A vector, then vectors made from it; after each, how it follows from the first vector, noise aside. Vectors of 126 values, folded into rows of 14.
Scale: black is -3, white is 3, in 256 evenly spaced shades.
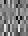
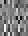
copied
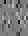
partly zeroed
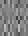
shrunk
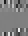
partly zeroed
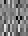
copied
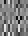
copied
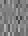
shrunk
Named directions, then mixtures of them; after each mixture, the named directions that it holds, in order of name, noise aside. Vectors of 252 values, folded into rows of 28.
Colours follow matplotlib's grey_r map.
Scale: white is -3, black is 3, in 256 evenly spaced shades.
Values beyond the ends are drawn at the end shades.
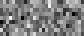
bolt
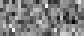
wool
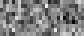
wool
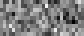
wool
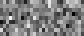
bolt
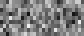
bolt, wool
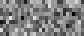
bolt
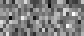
bolt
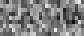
bolt, wool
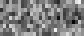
bolt, wool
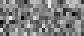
bolt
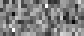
wool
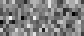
bolt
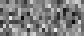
bolt, wool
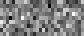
bolt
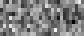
bolt, wool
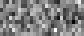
bolt, wool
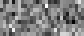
wool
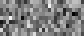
bolt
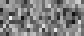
bolt, wool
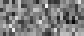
wool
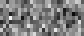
bolt, wool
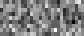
bolt, wool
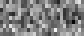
bolt, wool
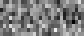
bolt, wool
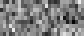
wool
